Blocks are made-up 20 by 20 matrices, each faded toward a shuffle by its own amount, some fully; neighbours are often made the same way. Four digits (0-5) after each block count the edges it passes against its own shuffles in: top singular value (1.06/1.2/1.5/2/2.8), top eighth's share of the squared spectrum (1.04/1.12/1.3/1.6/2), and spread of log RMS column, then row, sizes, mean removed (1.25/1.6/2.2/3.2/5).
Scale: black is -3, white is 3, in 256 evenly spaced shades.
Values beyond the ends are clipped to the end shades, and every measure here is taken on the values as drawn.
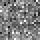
1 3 0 0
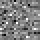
2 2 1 2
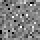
0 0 0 0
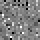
1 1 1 0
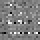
3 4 0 2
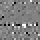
3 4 0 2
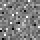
0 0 0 0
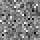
0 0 0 0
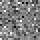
0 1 0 0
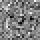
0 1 1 0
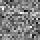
1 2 0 0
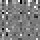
3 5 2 2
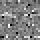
1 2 0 1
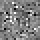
1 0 0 1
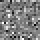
0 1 0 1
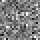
0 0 0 0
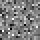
0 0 0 0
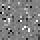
2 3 1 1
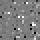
1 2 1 0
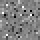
1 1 0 0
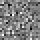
0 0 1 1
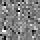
2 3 1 0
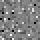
2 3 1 1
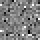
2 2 0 0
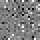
3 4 1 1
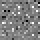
2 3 0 0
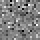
0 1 0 1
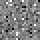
0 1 0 0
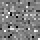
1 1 0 1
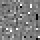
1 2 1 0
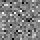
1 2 0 1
